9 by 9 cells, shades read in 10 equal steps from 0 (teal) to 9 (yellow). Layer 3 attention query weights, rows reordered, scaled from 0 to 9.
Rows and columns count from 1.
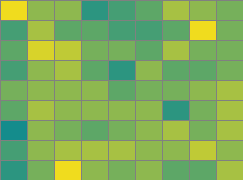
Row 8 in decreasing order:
7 6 6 6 5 5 5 5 2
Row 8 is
2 5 6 6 6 5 5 7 5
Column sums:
26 49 50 35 31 37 37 44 45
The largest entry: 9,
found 3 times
